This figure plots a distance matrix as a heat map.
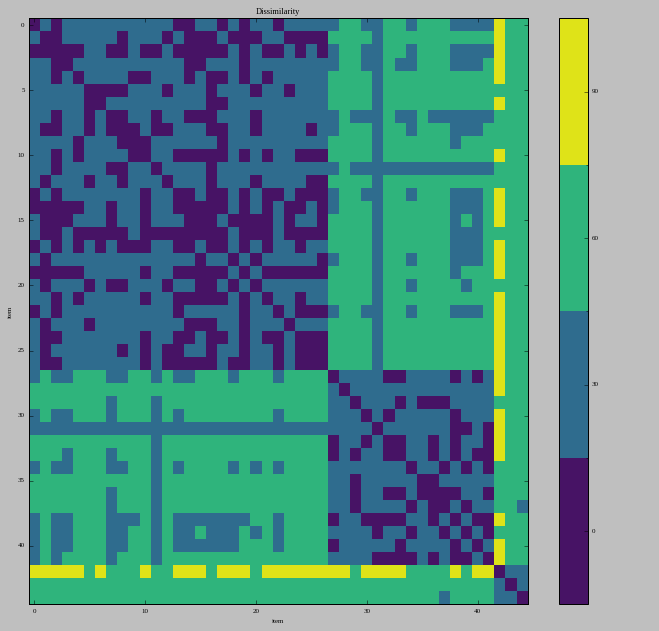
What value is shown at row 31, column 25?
30
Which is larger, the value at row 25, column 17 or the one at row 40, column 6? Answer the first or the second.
the second
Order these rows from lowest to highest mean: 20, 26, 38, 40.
26, 20, 38, 40
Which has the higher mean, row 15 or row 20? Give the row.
20
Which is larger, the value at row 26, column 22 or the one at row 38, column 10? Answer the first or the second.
the second
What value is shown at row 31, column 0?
30
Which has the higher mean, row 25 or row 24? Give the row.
25
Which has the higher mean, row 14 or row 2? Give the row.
14
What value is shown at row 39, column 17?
30
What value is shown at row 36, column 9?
60
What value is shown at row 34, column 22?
30
